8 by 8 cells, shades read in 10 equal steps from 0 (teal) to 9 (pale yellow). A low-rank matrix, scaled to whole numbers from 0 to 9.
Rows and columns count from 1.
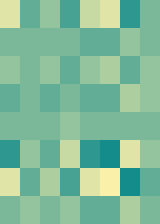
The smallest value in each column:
1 3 3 2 1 0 0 3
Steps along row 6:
up down up down down up down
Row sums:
38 31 36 31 33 30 39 34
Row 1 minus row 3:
3 -1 0 -1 2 2 -2 -1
